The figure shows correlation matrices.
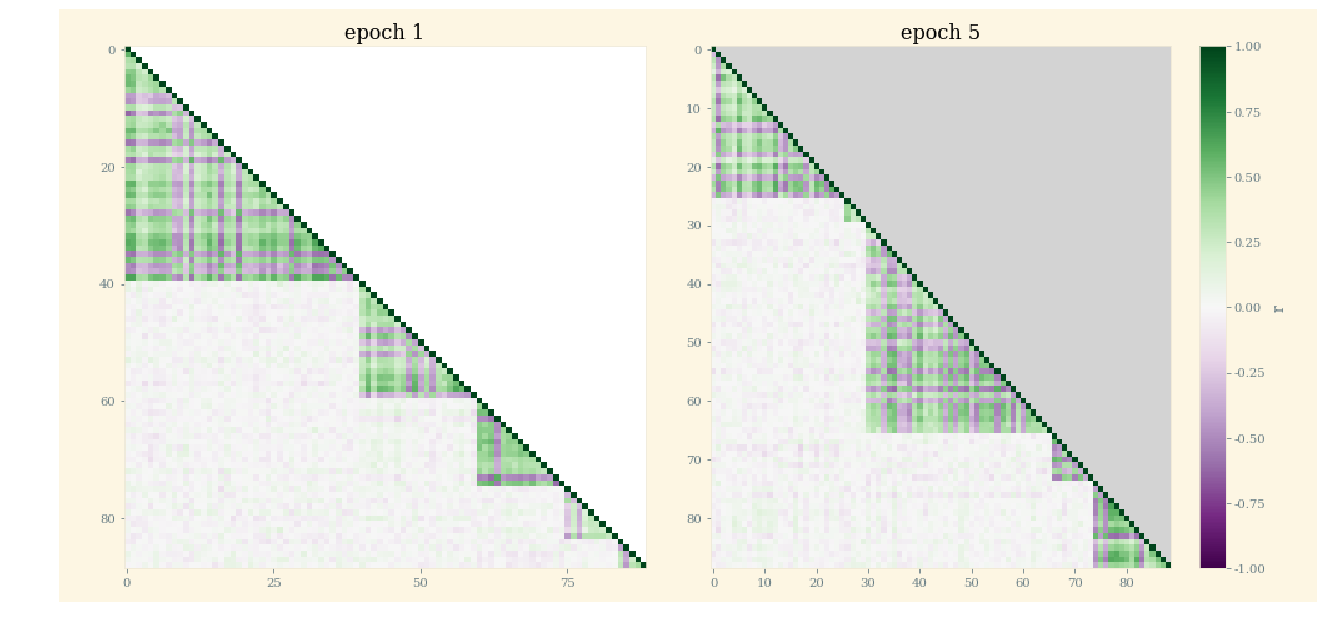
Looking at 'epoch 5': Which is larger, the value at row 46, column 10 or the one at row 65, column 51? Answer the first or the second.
the first
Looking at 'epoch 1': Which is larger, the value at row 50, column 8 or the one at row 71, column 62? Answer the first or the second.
the second
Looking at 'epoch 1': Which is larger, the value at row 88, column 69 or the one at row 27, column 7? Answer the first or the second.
the second
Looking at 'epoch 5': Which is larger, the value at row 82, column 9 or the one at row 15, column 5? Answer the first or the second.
the second
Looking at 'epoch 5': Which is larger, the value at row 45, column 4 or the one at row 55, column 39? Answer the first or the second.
the first
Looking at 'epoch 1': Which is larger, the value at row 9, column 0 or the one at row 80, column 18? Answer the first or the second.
the second
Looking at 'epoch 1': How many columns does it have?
89
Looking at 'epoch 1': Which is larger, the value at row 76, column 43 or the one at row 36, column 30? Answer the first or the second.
the second
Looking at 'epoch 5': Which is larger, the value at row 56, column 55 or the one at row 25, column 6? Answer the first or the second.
the second
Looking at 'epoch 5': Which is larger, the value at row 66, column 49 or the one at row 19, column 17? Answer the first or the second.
the second
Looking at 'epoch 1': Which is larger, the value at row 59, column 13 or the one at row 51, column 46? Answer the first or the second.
the second
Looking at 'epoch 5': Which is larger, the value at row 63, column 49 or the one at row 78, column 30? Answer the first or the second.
the first
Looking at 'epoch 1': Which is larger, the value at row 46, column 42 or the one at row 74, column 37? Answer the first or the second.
the first
